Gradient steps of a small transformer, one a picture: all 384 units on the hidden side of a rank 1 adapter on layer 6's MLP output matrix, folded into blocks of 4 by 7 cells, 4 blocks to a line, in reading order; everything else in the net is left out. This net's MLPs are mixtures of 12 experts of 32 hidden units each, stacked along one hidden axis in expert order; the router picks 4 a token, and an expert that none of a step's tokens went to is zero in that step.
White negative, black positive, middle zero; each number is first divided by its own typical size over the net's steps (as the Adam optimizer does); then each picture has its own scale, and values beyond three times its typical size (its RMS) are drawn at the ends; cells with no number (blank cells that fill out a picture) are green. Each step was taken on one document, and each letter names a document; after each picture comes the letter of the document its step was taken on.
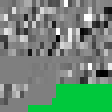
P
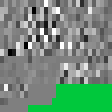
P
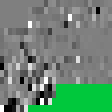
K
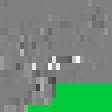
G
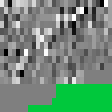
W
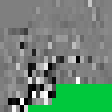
K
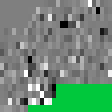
K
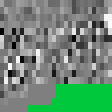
W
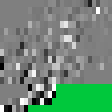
K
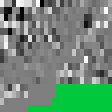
P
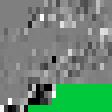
K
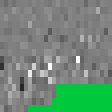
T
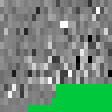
T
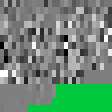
W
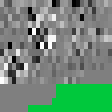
W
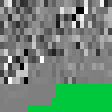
W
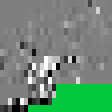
K
